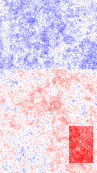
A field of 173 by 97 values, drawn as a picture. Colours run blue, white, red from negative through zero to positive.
Seam: horizontal, 40% of the way down, the bottom part higher. Ninth with the highest average: bottom right. Odd patch: higher, in the bottom right. Stripes: none.
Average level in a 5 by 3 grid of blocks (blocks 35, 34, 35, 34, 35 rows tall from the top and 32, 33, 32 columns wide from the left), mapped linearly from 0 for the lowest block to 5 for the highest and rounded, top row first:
001 | 000 | 232 | 233 | 225
